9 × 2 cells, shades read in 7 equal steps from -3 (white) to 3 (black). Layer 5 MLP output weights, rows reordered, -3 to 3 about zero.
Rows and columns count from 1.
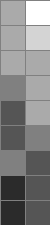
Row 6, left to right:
1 0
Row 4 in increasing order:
-1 0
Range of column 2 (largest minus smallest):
4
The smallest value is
-3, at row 1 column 2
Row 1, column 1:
-1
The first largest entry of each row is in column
1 1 1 1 1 1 2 1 1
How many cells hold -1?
6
